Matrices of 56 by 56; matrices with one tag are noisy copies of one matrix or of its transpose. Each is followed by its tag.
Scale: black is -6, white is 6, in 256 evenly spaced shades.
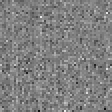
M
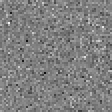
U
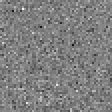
U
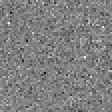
U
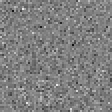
U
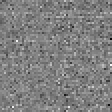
M
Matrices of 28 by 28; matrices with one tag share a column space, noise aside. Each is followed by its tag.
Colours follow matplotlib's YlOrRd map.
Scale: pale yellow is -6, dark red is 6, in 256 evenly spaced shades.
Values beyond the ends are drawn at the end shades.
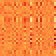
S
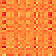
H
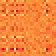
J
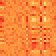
S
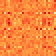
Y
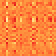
S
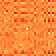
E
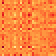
H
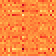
J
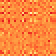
E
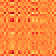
E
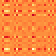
J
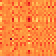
S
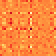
Y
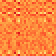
E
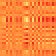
S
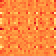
Y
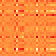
J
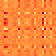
Y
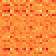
J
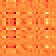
Y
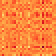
H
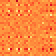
J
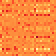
J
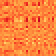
S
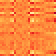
E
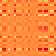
J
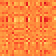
S
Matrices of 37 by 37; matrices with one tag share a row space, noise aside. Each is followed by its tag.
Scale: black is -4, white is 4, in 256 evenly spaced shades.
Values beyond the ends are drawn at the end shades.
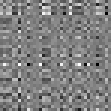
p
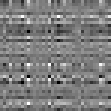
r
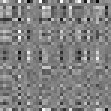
p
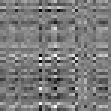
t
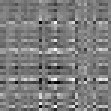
t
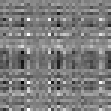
r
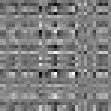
t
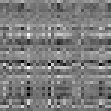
r
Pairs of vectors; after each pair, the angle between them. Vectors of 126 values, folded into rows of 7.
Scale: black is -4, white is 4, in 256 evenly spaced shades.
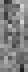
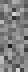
orthogonal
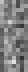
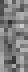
nearly opposite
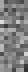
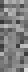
nearly opposite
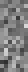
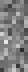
partly aligned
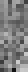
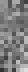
nearly parallel
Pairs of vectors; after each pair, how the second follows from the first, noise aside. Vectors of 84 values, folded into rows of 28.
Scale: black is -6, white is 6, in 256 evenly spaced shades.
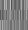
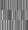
shuffled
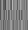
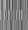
negated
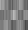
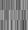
shuffled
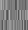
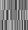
scaled up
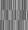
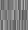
shuffled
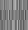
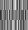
scaled up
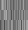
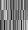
scaled up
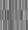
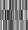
scaled up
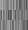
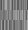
shuffled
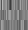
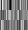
scaled up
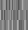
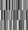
scaled up
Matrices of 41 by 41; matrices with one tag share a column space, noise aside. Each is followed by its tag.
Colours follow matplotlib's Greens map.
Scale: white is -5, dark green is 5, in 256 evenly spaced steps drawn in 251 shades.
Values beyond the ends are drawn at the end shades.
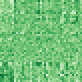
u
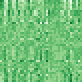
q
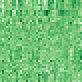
q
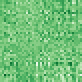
u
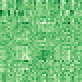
q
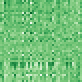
u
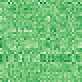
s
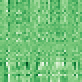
u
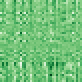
u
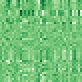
q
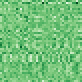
s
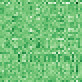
s
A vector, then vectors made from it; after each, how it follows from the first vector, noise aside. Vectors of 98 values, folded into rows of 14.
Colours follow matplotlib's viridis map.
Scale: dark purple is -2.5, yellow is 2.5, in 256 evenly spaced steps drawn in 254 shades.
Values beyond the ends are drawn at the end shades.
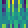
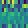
sign-scrambled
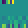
partly zeroed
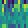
sign-scrambled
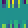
partly zeroed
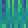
shrunk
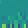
partly zeroed
